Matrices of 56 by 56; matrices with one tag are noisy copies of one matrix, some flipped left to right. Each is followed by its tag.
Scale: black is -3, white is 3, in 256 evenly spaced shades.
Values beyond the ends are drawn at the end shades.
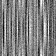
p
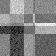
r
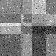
r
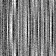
p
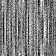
p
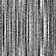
p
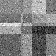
r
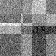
r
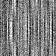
p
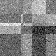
r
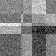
r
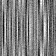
p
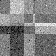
r
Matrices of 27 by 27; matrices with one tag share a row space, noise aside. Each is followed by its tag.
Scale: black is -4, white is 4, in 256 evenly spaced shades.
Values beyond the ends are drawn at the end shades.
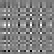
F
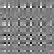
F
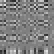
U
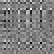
F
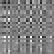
F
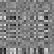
U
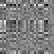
U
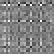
F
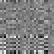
U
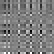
F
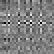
F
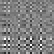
F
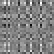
F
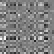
U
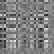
U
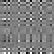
F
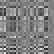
U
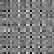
F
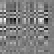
U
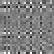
F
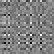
F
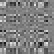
U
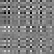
F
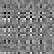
F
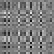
F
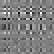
F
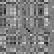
U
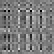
F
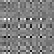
F
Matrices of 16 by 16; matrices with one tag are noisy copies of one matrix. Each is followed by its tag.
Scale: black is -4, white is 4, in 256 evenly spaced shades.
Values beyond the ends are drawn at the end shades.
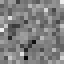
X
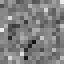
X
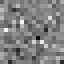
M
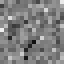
X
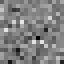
M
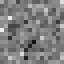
X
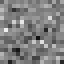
M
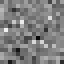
M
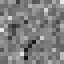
X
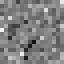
X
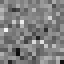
M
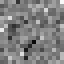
X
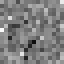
X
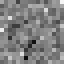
X
